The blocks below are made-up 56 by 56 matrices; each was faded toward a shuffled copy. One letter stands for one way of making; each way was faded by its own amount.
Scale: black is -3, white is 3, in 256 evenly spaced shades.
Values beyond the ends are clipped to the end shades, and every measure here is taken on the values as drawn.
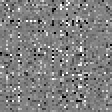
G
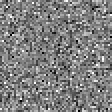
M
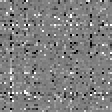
G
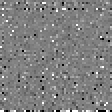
G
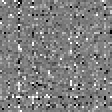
G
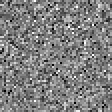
M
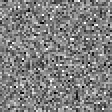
M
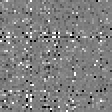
G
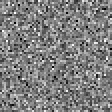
M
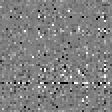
G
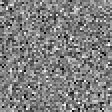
M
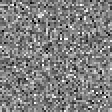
M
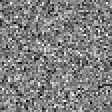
M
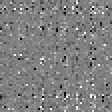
G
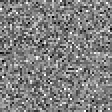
M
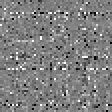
G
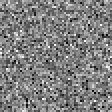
M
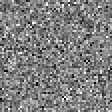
M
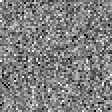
M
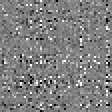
G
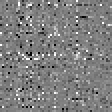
G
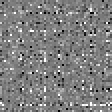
G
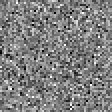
M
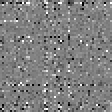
G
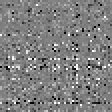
G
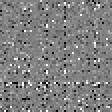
G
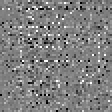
G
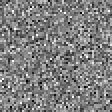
M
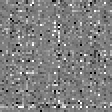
G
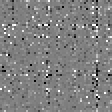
G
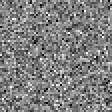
M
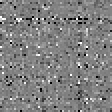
G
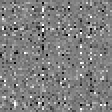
G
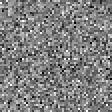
M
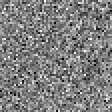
M
